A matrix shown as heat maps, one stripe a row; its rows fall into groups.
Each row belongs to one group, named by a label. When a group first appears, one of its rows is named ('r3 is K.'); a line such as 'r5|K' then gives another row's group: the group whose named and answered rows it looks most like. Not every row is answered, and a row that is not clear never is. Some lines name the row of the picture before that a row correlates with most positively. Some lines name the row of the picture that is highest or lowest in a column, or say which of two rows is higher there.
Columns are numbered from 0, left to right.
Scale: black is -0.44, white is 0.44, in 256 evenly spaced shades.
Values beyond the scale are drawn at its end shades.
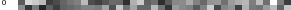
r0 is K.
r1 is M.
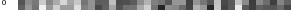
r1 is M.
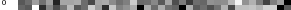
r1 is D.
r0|K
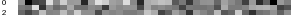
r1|D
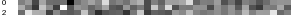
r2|K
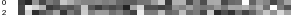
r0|M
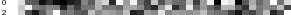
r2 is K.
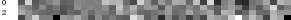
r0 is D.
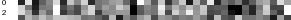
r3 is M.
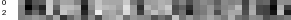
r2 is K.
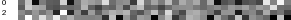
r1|K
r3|M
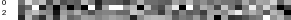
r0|K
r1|D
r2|K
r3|D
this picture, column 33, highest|1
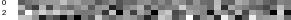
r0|M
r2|M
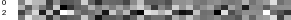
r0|K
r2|D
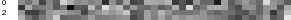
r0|D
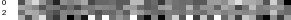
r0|K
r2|K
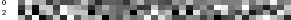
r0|K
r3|D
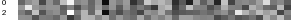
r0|D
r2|D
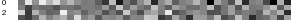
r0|M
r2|D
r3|M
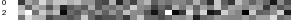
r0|M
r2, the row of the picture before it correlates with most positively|0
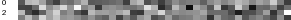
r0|K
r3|M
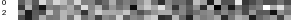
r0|M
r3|M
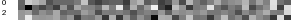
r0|K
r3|M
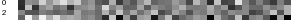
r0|M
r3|M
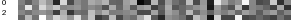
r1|M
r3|M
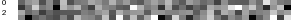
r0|D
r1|K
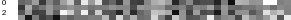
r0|D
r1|D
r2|D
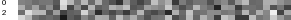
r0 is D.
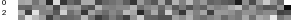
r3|K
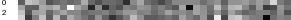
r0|K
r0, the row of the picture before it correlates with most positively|3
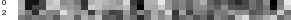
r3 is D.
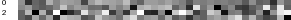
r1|D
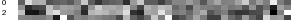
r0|K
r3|D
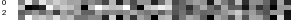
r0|M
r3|M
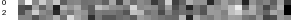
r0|M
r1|K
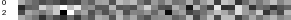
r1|M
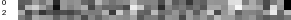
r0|K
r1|K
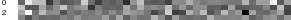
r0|K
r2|M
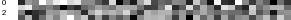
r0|M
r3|D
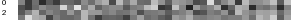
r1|M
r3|K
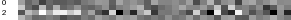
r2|M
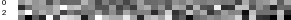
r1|M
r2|M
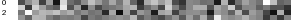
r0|D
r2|M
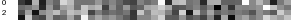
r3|D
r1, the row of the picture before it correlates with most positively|0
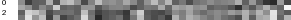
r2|K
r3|K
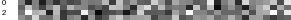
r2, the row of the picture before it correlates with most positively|3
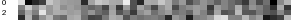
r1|M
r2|M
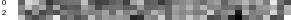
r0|K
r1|K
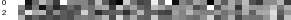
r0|D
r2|K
